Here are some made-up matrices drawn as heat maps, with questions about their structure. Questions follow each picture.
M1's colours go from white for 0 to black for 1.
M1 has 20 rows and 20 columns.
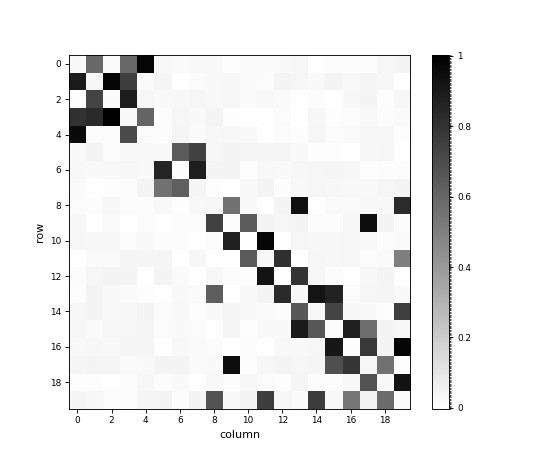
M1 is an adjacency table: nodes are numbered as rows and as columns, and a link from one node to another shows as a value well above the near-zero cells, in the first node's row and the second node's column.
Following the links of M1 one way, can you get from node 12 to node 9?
yes
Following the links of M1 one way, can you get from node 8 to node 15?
yes
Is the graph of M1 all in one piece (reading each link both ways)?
no
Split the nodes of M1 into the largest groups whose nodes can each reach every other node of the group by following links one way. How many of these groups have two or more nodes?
3
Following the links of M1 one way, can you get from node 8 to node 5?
no
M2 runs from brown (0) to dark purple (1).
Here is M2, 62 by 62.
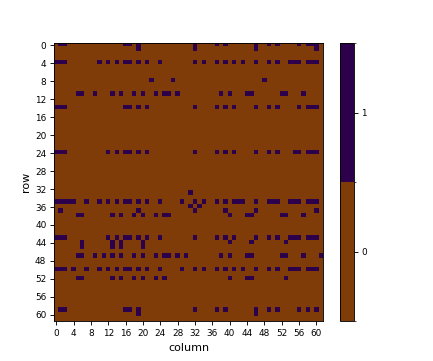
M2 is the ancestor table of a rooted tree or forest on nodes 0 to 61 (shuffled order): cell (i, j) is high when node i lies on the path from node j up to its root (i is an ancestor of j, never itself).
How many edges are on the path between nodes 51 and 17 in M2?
2
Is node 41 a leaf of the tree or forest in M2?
yes
